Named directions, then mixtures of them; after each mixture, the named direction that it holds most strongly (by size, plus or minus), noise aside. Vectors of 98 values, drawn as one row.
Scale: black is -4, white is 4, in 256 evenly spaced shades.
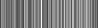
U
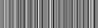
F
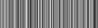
F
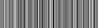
F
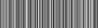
F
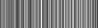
U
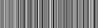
F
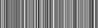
F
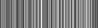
U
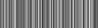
F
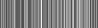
U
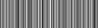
F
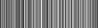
U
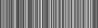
U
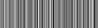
F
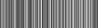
U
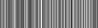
U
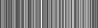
U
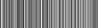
U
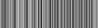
U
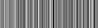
F
